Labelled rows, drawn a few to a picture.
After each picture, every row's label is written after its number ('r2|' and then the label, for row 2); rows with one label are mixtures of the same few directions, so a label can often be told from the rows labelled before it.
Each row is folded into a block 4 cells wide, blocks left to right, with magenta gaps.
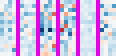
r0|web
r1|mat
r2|web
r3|mat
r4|web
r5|mat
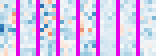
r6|web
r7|web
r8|mat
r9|mat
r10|web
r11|web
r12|web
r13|mat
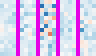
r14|web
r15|mat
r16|mat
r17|web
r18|mat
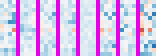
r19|web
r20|web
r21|web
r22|web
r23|mat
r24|web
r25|mat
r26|web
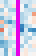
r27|mat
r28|web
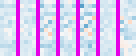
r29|mat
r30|mat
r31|mat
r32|mat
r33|mat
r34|mat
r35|mat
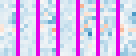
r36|web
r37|mat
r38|web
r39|web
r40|mat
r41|mat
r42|web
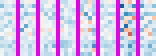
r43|mat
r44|mat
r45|web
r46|mat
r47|web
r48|mat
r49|mat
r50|mat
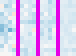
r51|web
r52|web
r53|web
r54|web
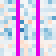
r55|mat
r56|mat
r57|mat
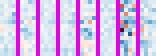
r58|web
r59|mat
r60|web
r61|web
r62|mat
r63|mat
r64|mat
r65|mat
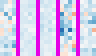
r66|web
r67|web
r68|web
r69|web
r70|web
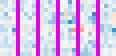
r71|web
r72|web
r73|web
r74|web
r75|web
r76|web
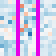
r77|mat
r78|mat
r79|mat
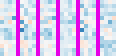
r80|mat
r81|mat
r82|mat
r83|web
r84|mat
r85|mat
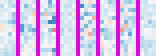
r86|web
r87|web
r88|web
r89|web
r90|mat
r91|mat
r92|mat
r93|mat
